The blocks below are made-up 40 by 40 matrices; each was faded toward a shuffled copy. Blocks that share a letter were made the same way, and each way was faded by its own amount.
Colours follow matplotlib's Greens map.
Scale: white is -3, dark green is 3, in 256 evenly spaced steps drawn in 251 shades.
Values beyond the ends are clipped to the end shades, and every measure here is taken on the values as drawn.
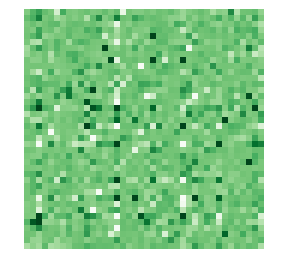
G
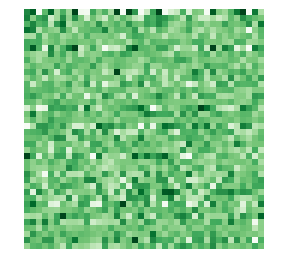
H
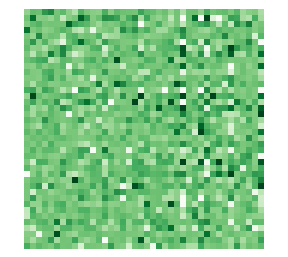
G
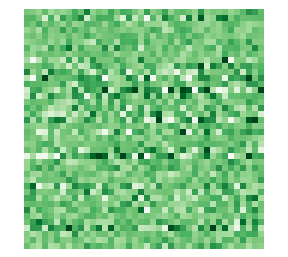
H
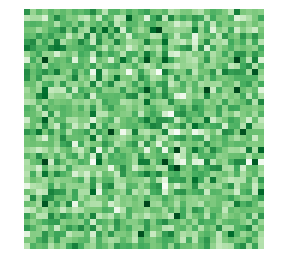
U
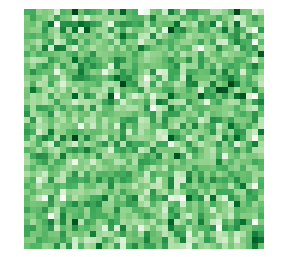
U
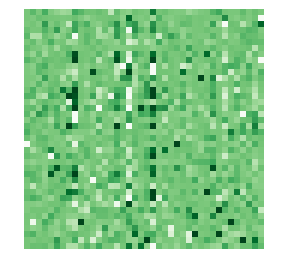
G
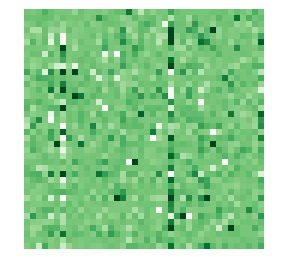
G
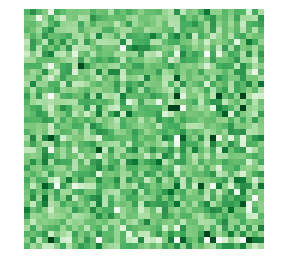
U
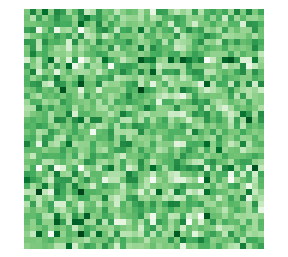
U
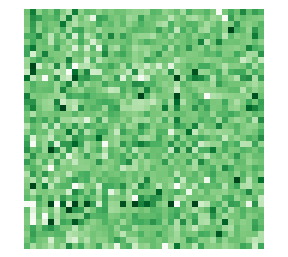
G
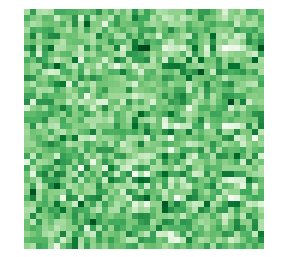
U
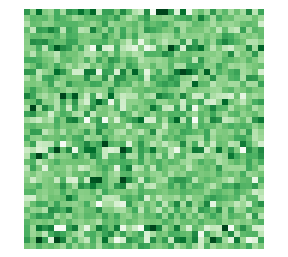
H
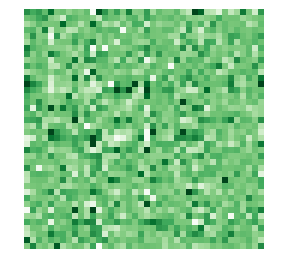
G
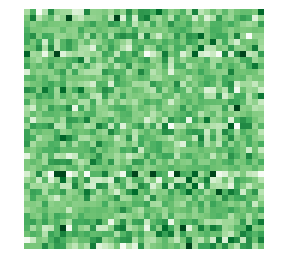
H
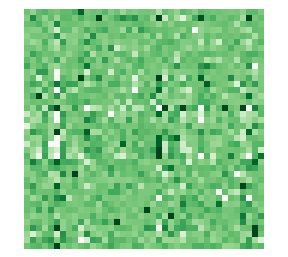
G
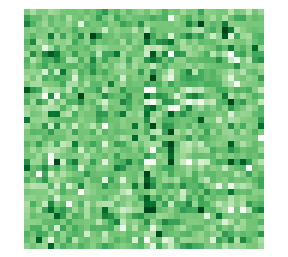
G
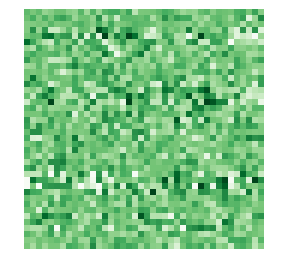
H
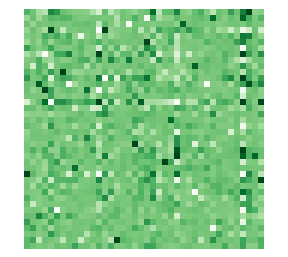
G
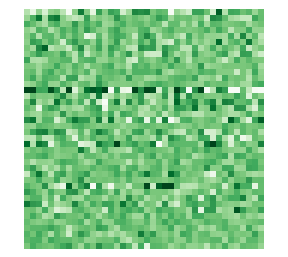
H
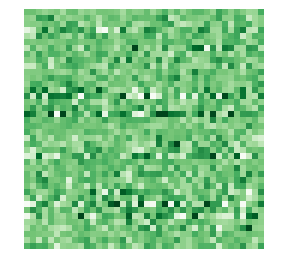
H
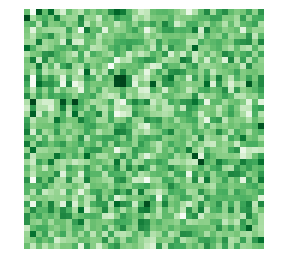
U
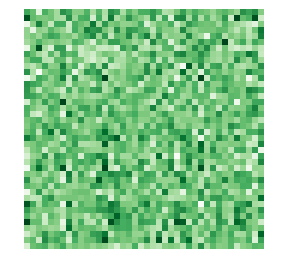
U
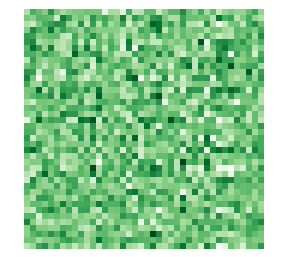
U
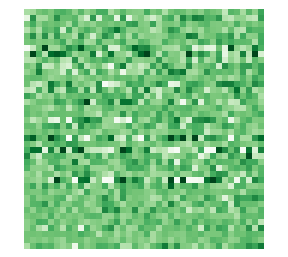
H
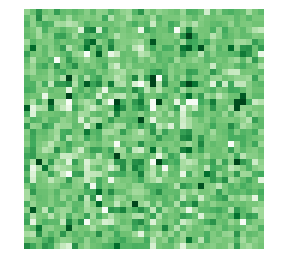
G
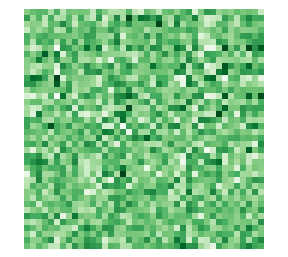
U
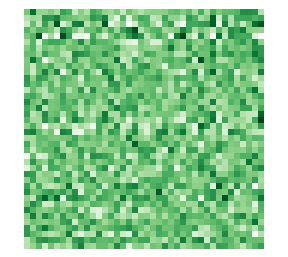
U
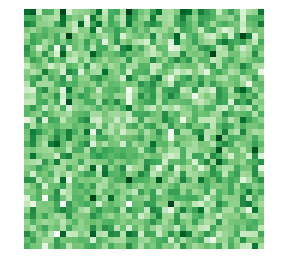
U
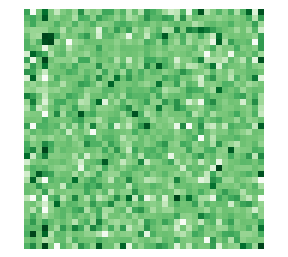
G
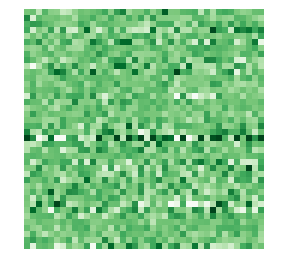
H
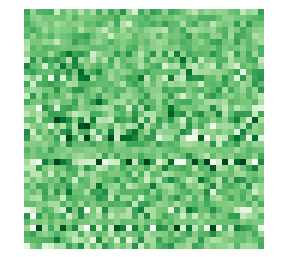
H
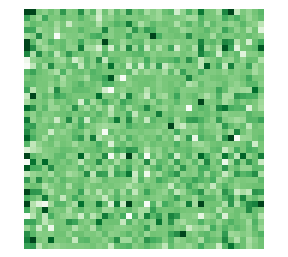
G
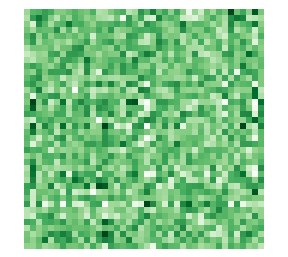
U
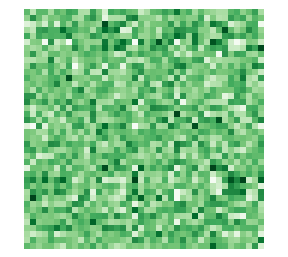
U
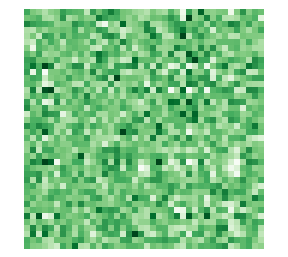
U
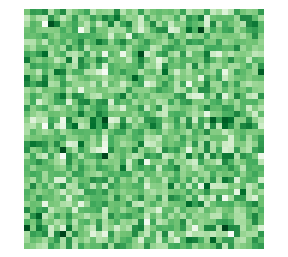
U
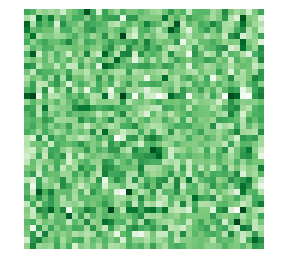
U
